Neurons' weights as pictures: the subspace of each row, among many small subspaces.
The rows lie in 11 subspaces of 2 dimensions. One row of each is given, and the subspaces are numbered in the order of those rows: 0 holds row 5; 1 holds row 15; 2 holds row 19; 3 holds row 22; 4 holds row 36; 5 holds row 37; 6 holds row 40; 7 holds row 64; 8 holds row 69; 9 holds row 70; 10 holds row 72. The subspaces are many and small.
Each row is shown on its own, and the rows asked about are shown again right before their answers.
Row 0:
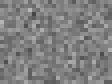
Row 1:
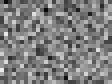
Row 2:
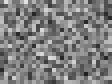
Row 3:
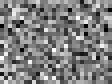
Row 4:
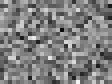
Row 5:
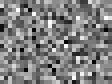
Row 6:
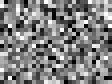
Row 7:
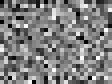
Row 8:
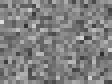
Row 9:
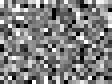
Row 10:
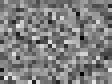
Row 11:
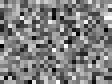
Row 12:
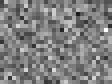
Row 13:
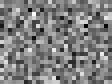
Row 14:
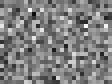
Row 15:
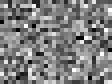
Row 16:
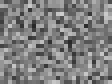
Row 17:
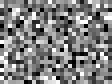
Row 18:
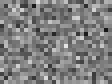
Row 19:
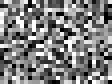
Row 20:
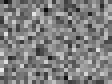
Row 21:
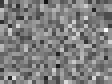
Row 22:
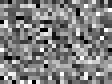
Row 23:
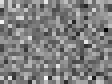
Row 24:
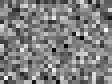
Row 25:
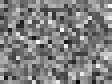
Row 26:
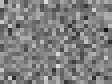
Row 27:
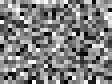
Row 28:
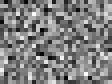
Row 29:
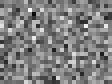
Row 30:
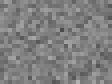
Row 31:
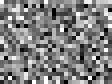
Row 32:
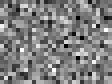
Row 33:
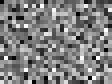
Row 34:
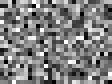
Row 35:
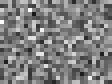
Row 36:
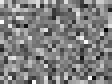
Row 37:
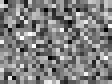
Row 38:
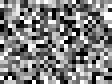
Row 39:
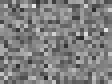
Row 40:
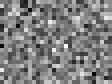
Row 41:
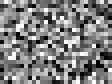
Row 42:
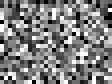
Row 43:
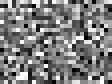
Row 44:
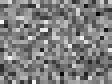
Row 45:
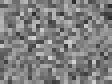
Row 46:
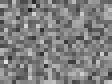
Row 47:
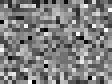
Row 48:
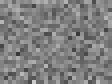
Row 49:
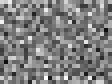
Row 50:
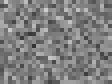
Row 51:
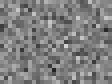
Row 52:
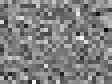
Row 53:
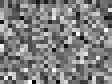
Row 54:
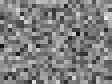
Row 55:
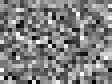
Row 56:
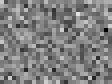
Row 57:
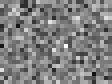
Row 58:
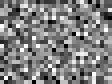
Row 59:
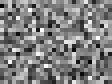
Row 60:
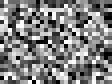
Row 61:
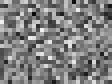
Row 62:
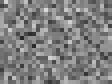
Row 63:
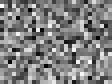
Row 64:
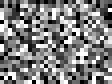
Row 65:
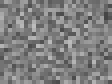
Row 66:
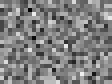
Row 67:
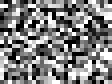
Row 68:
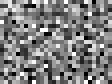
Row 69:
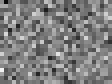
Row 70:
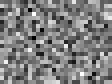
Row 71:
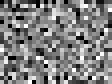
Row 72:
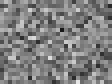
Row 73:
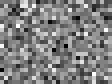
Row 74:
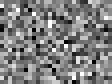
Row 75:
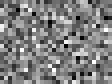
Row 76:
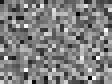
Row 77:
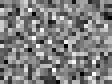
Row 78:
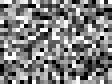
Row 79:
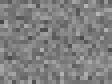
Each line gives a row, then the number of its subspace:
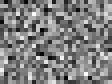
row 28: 4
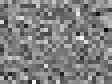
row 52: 10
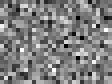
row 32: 0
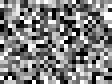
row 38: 7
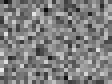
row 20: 8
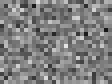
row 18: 6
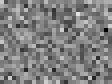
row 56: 5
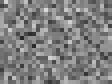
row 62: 5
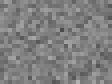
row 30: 10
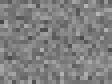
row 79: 3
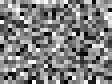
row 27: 2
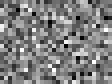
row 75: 0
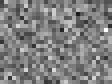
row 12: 5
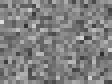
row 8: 1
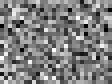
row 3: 1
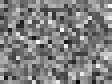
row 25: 10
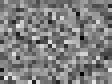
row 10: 3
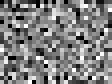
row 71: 4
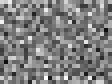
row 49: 8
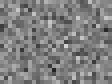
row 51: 0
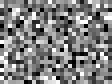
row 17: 1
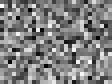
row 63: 0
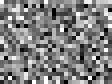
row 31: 5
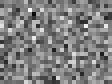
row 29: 1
